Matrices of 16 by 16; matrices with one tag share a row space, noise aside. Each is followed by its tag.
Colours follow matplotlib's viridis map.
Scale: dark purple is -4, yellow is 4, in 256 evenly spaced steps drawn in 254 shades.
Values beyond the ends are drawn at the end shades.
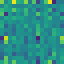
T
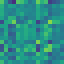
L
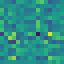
L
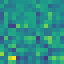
L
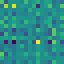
T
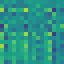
T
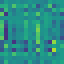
T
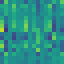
T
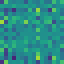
T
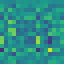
L
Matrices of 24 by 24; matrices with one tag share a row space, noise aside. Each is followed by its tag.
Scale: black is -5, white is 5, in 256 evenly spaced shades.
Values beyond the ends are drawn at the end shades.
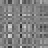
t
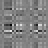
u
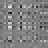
t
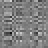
u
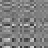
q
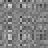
t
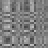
q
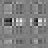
u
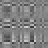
q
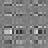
u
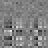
u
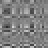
q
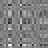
t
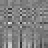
t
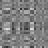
q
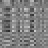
q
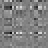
u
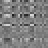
q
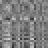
q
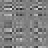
u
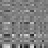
q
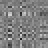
t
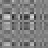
q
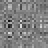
t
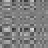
q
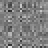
t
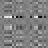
u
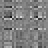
u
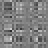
u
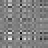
t
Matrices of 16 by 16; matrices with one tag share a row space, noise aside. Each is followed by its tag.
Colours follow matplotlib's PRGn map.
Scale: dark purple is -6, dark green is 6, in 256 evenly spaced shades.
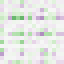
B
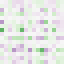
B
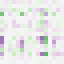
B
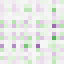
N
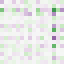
N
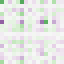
B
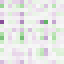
B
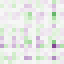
N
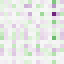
N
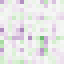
B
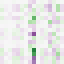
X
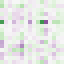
B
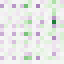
N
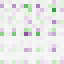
N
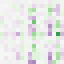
X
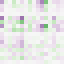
B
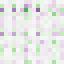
N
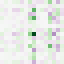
X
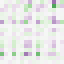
N
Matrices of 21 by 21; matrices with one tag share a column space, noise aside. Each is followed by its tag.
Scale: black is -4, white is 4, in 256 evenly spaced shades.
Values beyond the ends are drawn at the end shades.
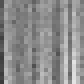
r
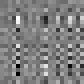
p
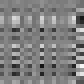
p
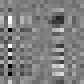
p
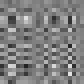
p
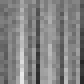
r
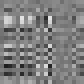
p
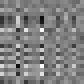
p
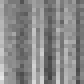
r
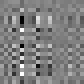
p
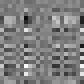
p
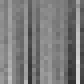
r
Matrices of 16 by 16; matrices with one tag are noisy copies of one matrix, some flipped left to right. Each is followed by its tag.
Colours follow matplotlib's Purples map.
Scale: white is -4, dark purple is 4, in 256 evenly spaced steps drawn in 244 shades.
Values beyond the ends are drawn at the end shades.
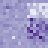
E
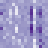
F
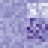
E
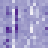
F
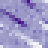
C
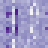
F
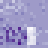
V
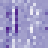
F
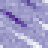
C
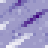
C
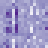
F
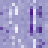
F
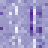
F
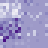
E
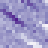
C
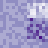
E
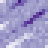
C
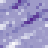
C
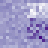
E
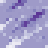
C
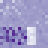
V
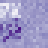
E
